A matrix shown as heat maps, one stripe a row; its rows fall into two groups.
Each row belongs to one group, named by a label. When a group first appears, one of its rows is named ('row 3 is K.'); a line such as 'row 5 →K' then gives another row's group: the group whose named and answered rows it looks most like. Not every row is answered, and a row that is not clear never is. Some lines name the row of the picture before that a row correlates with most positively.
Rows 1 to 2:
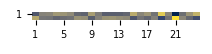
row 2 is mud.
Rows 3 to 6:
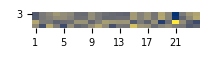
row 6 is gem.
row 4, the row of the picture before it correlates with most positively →1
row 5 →mud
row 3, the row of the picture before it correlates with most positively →1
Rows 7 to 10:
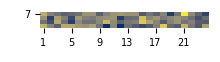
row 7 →mud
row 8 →gem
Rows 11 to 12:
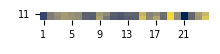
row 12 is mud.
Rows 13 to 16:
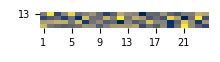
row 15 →gem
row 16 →mud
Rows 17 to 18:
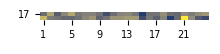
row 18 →mud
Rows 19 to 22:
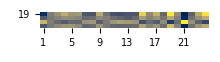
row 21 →mud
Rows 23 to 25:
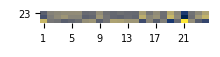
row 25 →mud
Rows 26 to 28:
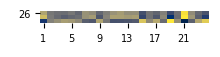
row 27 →mud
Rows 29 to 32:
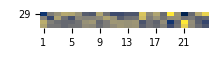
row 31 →mud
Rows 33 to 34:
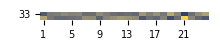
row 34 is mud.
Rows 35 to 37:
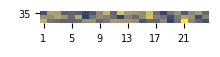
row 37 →mud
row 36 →gem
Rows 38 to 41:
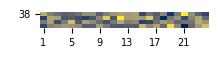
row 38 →mud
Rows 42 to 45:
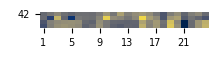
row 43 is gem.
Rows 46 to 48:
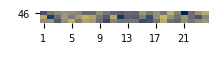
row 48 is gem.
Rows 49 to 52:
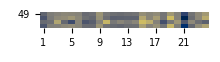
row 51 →gem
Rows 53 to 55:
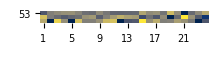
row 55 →gem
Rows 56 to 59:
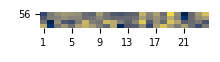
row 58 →gem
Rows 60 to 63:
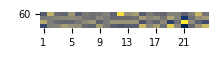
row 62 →mud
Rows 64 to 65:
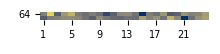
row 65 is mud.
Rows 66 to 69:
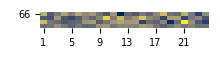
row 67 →gem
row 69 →gem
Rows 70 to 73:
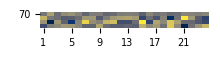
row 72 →gem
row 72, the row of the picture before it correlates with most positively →67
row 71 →mud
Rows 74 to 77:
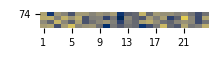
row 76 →gem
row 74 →gem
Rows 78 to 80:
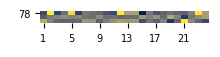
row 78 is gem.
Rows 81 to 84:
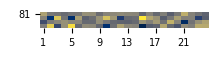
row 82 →gem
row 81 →mud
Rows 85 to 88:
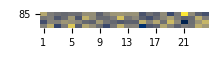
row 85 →mud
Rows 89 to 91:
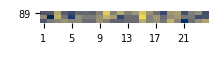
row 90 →gem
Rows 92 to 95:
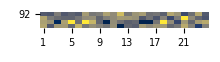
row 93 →mud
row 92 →gem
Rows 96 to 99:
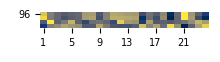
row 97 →mud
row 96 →mud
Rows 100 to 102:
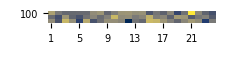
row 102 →gem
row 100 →mud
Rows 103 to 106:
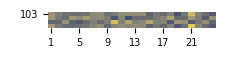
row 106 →mud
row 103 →mud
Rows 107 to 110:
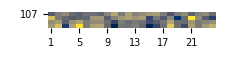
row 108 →mud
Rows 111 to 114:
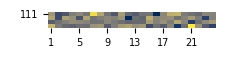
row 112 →gem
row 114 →mud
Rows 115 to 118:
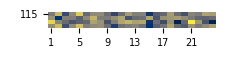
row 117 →mud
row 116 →gem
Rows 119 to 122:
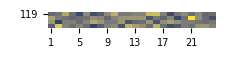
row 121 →gem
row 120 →mud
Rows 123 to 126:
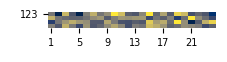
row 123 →gem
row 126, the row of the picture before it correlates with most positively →119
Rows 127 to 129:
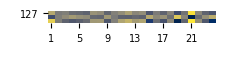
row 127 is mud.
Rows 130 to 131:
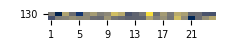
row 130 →gem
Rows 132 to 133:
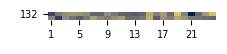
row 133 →gem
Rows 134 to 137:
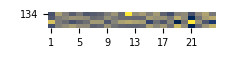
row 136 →mud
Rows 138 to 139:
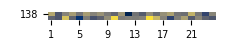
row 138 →gem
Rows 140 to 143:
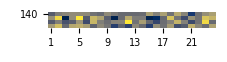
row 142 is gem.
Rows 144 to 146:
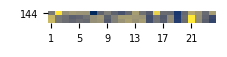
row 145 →mud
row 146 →mud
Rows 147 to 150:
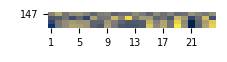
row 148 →gem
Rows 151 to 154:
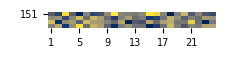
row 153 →gem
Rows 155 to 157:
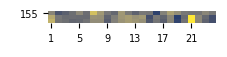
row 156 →mud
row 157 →mud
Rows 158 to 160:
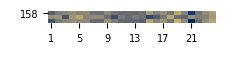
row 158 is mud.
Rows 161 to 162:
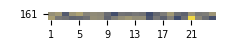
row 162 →mud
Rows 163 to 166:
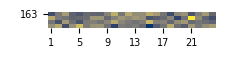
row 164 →mud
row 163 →gem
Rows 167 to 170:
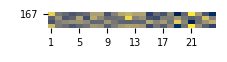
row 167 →mud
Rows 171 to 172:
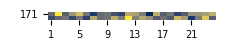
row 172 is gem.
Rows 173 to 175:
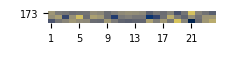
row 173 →mud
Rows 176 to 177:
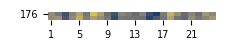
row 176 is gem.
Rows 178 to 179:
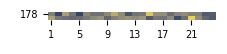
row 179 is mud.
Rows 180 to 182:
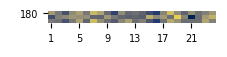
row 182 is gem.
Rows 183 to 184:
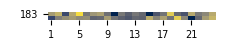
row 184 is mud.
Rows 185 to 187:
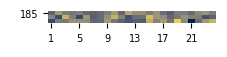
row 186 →gem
